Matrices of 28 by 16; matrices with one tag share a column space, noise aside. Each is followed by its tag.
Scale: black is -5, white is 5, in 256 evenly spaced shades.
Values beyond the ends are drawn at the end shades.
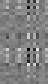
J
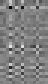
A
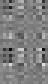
J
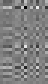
A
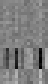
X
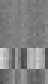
X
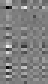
A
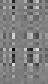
J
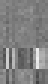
X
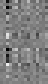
J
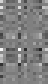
J
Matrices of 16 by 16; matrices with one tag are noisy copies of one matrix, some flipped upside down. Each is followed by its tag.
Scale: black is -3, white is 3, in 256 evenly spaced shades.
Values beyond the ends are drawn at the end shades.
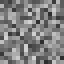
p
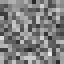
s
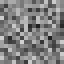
s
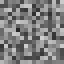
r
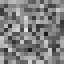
s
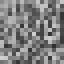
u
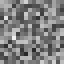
r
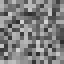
s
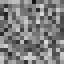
s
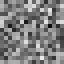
s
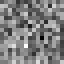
u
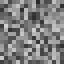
p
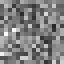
r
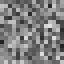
u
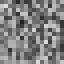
u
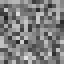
s
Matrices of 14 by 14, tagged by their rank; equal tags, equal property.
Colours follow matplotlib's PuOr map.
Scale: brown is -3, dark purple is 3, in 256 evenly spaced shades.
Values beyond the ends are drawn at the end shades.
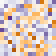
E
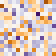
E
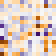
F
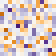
E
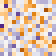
E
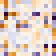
F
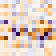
F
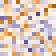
E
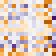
F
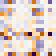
F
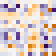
F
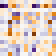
F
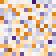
E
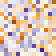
E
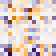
F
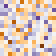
E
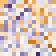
E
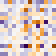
F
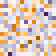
E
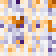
F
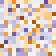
E
